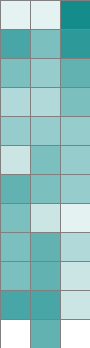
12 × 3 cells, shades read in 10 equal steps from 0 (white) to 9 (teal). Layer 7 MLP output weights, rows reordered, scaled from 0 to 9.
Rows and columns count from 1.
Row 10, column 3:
2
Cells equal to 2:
4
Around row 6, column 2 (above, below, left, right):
4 5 2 4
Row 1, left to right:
1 1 9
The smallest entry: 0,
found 2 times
